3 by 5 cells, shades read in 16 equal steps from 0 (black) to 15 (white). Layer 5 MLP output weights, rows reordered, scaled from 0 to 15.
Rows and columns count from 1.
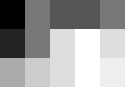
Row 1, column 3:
5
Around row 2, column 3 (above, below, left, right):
5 13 7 15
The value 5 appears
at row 1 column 3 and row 1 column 4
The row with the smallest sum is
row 1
